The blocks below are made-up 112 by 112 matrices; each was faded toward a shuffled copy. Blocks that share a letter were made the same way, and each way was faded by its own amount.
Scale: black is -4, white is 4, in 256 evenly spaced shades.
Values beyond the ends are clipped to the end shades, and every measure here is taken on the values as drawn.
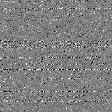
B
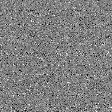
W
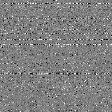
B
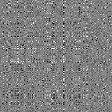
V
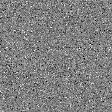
W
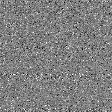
W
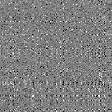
V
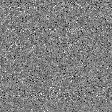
W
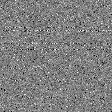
W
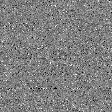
W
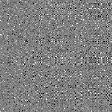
V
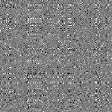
V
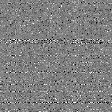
B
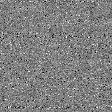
W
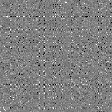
V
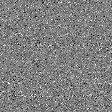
W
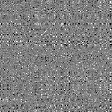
V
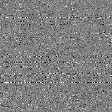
B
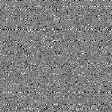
B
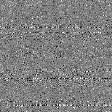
B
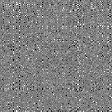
V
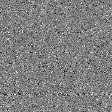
W
